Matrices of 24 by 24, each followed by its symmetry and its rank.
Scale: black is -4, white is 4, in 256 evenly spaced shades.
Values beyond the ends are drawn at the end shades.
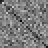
symmetric, full rank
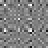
symmetric, rank three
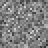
symmetric, full rank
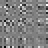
antisymmetric, rank two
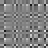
symmetric, rank one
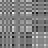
symmetric, rank one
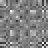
symmetric, rank three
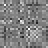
symmetric, rank three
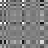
symmetric, rank one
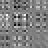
antisymmetric, rank two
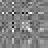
symmetric, rank three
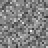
symmetric, full rank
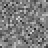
symmetric, full rank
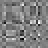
antisymmetric, rank two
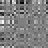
antisymmetric, rank two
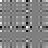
symmetric, rank one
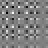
symmetric, rank one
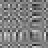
antisymmetric, rank two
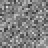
symmetric, full rank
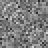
symmetric, full rank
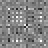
symmetric, rank three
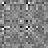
symmetric, rank three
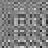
antisymmetric, rank two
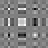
symmetric, rank one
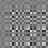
symmetric, rank one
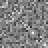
symmetric, full rank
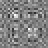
symmetric, rank three
